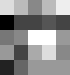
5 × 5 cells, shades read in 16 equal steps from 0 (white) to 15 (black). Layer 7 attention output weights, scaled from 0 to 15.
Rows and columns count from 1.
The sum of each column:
44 42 29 22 31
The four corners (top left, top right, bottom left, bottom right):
2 1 13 6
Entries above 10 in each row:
0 4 0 1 1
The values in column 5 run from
1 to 11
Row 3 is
8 7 0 0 6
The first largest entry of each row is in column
3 1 1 2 1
